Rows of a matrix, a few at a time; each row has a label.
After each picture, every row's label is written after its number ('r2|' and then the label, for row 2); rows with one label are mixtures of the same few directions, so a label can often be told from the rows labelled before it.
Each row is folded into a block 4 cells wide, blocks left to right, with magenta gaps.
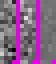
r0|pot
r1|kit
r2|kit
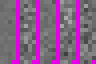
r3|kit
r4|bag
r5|pot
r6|kit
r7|bag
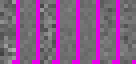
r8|pot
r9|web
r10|web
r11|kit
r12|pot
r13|kit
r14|bag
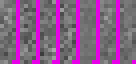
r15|kit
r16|bag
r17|pot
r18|web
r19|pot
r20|kit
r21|web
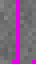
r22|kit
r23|kit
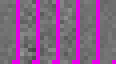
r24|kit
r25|pot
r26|pot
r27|kit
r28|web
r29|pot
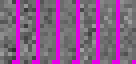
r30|pot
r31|bag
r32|kit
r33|pot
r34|web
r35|kit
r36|kit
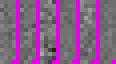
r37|web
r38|web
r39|pot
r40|kit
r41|kit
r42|web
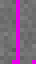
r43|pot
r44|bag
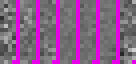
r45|bag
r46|kit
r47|pot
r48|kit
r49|web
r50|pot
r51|pot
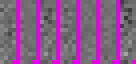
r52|web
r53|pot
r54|kit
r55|bag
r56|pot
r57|web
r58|kit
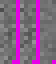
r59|web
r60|web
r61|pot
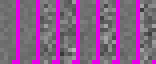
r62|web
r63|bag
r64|bag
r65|pot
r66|pot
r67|bag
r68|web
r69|web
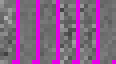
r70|kit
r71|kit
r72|pot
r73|web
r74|web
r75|kit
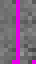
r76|pot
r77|pot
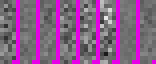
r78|bag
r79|bag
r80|kit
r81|bag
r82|bag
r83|kit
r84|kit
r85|kit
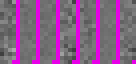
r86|pot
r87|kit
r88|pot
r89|pot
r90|web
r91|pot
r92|pot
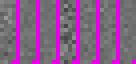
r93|kit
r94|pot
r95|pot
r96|bag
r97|bag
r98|web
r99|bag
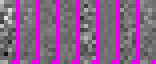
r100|kit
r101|kit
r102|pot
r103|bag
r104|bag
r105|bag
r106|web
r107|kit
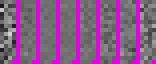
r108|web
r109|kit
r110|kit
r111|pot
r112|web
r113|bag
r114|pot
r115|web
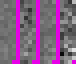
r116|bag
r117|kit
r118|pot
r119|pot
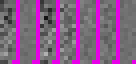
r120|kit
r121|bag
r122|kit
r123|web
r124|kit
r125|bag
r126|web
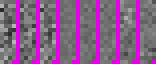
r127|web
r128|web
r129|web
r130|bag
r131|bag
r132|web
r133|kit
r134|pot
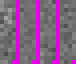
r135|kit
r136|web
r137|pot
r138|bag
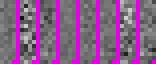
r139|web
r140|bag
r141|kit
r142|kit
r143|bag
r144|pot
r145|kit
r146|pot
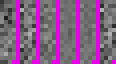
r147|kit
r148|web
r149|bag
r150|web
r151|web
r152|web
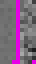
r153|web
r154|pot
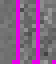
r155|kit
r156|web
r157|kit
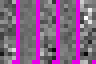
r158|pot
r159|pot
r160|pot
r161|bag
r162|kit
